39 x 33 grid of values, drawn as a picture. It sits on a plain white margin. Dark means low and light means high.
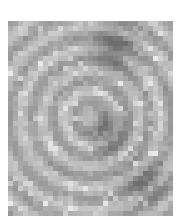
Concentric rings centre on the centre. On average the colour sits 70% of the way up the scale. The values follow a bell shape. Three dips sink into the field. No single row or column stands out from its neighbours.
